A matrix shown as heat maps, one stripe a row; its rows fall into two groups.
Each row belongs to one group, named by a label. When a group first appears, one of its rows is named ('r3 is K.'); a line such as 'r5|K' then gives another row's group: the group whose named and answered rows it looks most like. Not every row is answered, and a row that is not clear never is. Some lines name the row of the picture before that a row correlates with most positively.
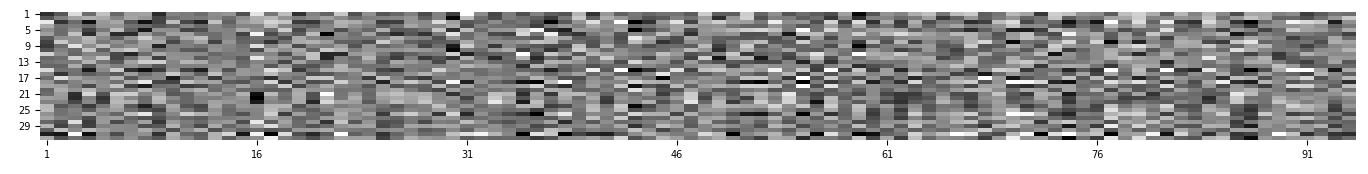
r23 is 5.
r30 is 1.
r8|1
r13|1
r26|1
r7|1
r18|1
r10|5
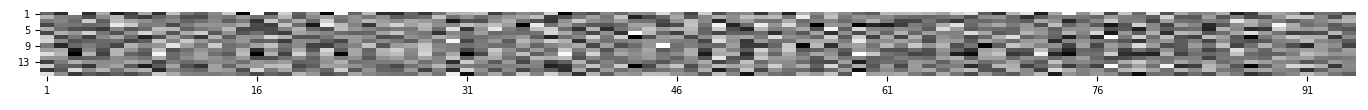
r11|5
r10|5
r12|5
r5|5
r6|1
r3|5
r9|1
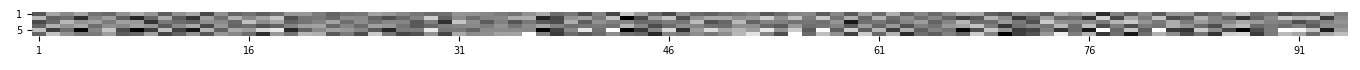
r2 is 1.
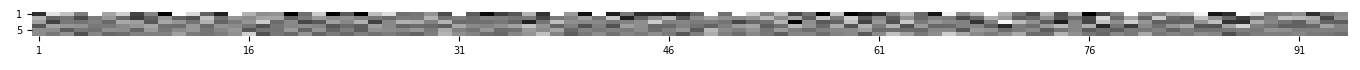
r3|1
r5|5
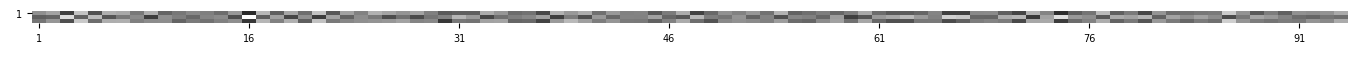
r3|5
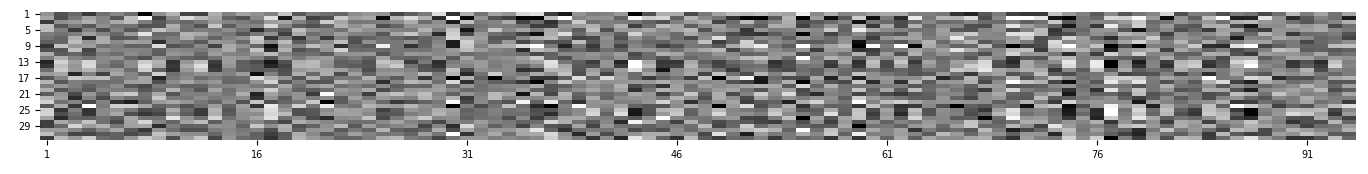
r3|5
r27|1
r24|5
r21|5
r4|1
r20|1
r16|5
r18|1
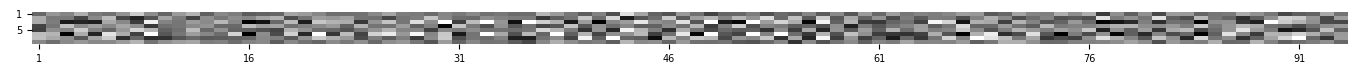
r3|5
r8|1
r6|5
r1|1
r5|1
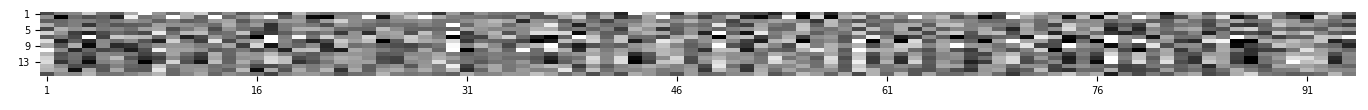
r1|1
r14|5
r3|5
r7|5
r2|1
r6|5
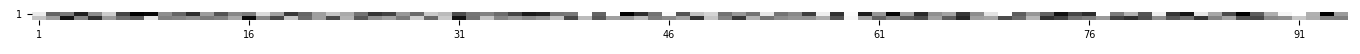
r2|5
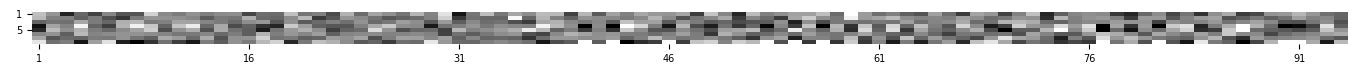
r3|1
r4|1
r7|1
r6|5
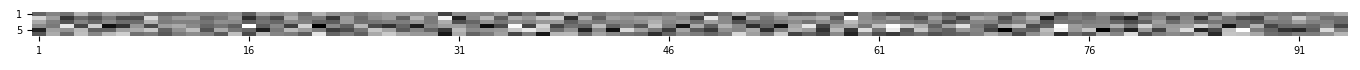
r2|5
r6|5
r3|5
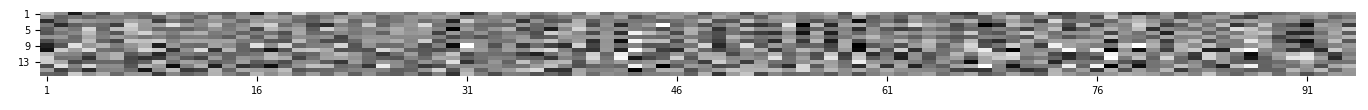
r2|1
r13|5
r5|5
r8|1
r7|5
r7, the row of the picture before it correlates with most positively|6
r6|1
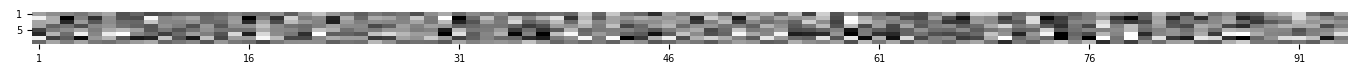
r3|5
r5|5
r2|5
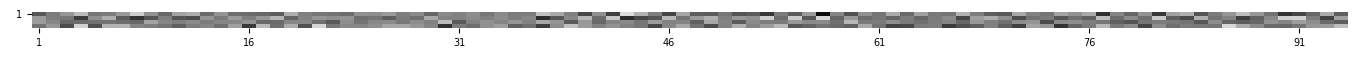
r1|1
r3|5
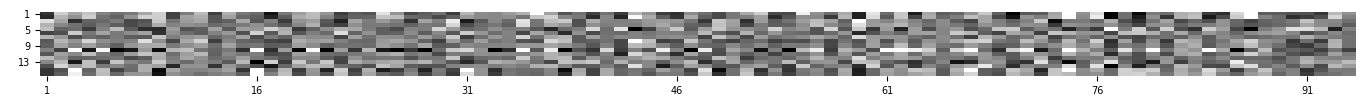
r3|5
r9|1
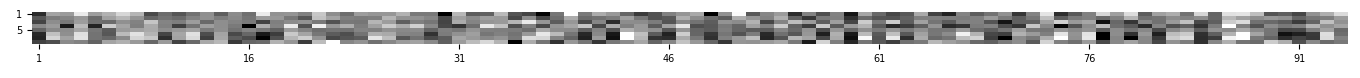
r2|5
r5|1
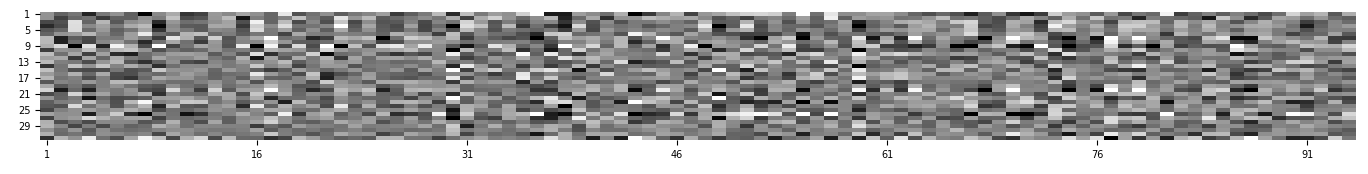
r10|5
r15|5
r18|5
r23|1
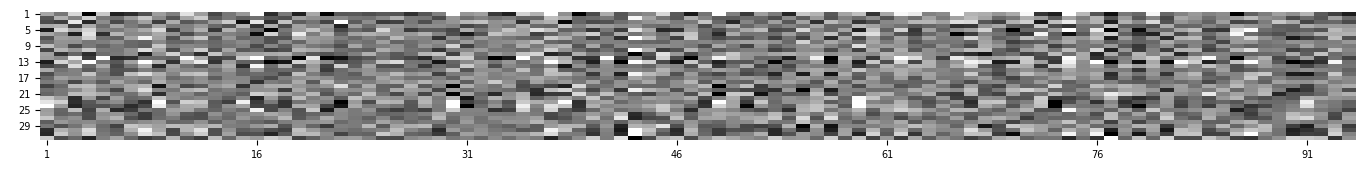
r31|1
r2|1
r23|5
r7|1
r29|1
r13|1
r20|1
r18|5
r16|1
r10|1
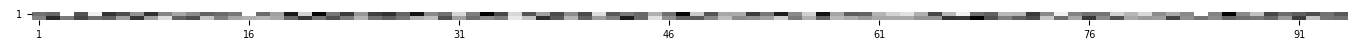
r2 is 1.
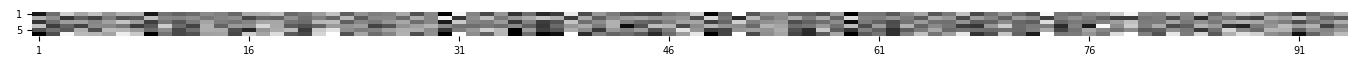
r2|5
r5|5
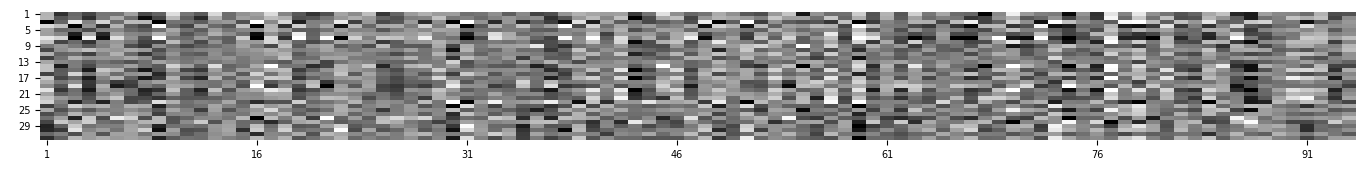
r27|5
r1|1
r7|5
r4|5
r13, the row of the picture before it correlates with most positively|2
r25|1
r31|5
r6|5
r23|5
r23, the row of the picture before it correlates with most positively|2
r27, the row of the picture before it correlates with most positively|5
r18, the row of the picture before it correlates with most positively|2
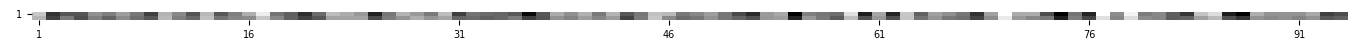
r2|1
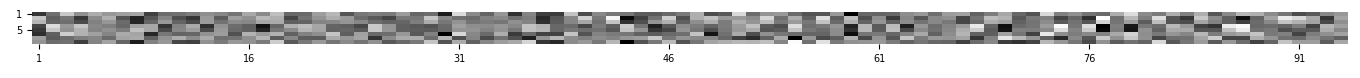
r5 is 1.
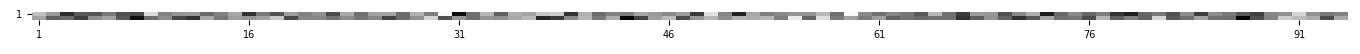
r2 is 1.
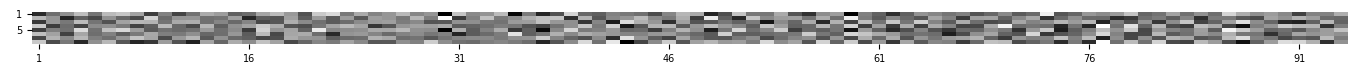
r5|5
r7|1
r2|5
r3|1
